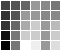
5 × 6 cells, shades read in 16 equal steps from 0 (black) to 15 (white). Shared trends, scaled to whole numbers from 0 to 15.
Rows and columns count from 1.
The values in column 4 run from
9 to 14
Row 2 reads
3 5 9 9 8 8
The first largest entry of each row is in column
4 3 4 3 3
